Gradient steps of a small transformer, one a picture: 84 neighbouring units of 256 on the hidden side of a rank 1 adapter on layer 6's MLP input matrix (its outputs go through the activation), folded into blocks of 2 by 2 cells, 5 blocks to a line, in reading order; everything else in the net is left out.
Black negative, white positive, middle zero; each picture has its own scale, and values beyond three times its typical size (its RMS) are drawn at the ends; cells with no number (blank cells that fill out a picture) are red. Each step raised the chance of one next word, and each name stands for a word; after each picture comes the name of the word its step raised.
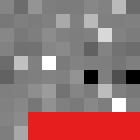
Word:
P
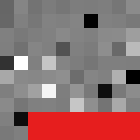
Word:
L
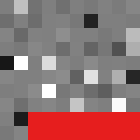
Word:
L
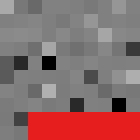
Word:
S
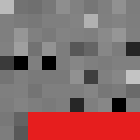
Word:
S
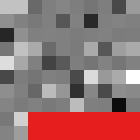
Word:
P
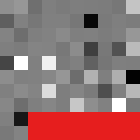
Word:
L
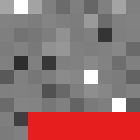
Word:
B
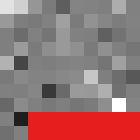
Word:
B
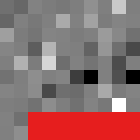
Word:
P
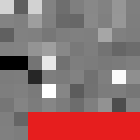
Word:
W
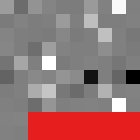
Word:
P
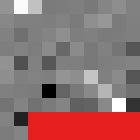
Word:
B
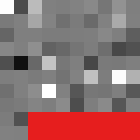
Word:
W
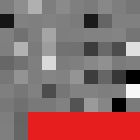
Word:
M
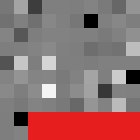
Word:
L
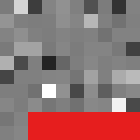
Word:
P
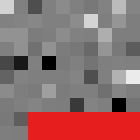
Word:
S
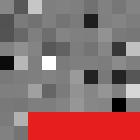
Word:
M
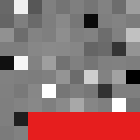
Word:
L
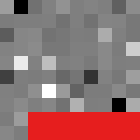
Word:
B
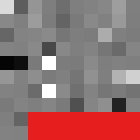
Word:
W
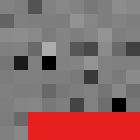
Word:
S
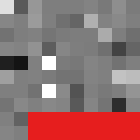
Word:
W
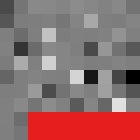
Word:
P
